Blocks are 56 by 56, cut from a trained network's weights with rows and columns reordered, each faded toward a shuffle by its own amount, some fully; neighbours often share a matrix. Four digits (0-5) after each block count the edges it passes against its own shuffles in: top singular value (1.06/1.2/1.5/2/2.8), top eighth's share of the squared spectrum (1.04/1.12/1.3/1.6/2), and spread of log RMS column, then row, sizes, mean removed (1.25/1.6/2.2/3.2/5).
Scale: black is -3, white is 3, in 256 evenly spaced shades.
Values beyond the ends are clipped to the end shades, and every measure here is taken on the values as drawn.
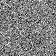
0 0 0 0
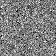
0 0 0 0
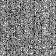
2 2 0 1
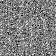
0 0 0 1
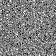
0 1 0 0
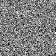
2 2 1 1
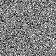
0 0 0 0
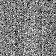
2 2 0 0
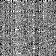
3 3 0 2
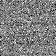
1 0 0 0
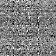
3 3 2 0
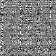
3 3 3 0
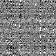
3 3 3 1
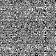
2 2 2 0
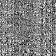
3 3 0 3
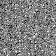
0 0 0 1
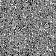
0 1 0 0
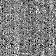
2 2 0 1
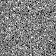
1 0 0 0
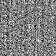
2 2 0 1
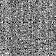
2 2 0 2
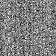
2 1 0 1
